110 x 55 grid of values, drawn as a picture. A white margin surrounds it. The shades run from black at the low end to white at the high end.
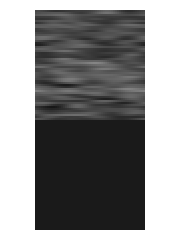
The table splits into 2 rows of 1 panel. Panel 1,1: low, streaked across. Panel 2,1: very low, flat.
